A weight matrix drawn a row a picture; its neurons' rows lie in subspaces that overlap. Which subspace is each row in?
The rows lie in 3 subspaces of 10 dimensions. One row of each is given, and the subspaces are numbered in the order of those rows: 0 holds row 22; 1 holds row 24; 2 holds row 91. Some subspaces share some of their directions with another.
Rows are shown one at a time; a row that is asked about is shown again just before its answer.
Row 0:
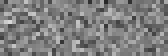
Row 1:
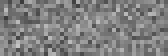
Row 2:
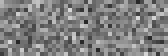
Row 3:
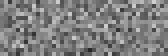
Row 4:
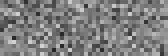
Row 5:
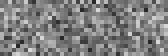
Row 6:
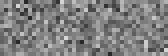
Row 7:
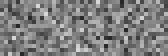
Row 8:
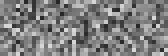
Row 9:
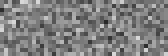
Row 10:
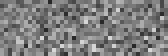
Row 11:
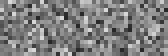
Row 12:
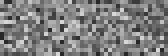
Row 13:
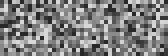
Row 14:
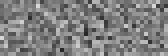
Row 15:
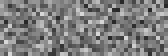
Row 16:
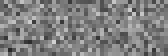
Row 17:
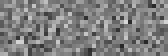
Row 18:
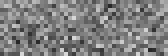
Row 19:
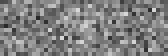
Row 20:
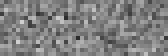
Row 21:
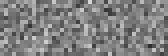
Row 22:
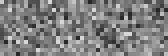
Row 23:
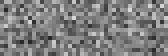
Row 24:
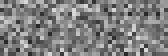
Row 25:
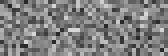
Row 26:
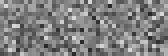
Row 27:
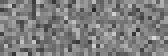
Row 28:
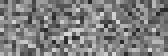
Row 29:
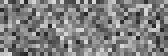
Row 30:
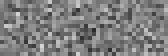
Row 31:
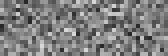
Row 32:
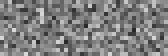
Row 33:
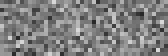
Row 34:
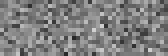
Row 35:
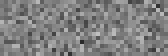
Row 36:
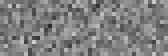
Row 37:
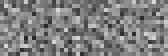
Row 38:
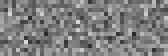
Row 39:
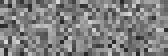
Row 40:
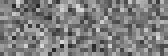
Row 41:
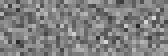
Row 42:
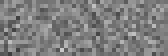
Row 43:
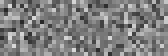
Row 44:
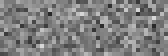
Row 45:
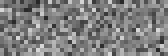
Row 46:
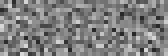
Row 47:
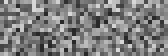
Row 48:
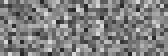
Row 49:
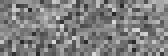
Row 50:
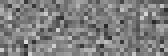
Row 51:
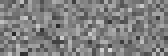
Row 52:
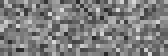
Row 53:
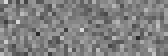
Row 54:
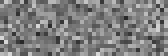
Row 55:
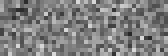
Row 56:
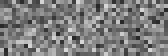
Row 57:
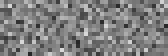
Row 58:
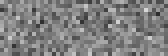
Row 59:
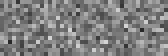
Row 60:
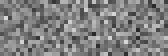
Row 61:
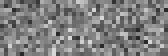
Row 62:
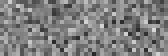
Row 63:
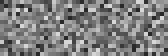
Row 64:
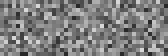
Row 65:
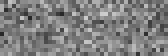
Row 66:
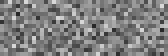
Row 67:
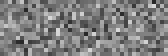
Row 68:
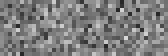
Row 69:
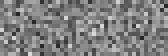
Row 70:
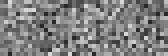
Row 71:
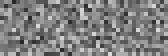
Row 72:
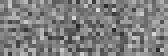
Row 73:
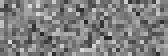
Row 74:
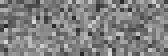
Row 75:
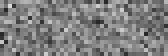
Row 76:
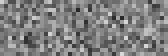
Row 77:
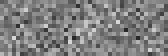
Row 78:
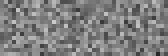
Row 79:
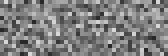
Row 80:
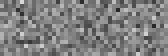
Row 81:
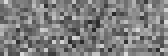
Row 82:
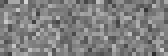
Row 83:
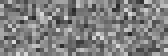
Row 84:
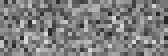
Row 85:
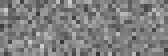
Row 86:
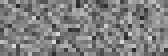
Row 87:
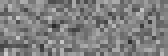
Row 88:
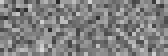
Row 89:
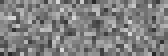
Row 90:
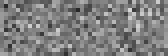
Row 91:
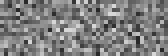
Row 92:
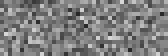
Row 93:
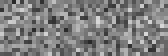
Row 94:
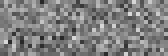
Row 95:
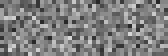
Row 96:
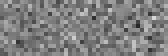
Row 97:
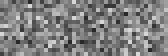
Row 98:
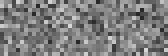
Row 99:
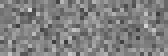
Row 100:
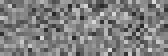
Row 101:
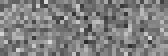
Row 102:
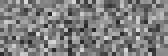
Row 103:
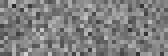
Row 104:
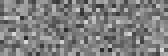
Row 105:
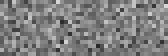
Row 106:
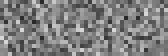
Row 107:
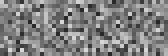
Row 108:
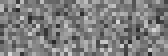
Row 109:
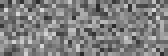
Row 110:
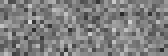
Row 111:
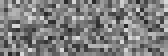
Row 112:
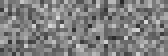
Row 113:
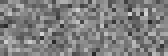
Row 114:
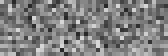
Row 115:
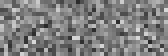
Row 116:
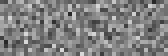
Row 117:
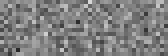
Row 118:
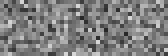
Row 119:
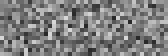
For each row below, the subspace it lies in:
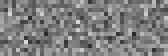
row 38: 0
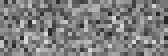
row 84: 0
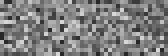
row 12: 2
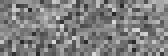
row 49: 1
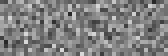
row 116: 0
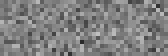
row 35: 2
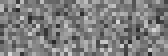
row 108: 2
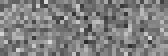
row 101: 2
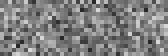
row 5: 2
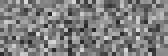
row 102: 2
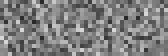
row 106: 2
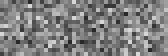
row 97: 2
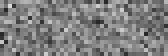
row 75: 2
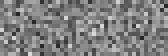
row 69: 1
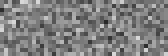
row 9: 0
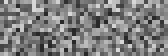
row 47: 2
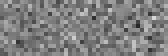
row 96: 1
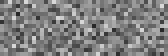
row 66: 2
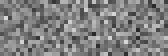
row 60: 0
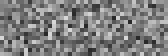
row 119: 0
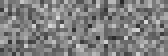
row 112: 1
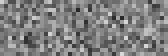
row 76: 0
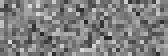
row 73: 1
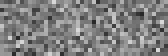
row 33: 2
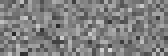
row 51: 2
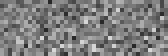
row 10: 1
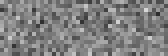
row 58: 2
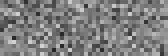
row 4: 1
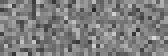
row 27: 0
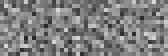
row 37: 0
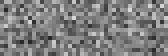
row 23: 0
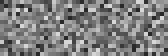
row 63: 1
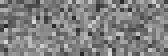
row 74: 0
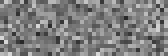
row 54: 2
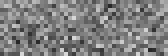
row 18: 1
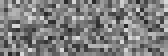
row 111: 1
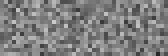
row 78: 1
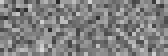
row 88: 0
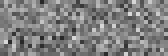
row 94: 1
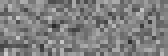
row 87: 2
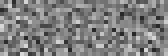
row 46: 0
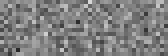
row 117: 0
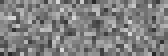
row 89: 0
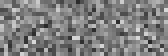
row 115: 0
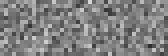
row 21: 0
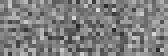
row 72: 2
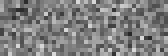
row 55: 2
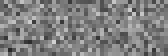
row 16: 1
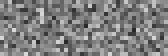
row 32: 0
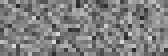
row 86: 0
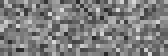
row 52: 1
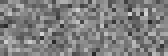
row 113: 1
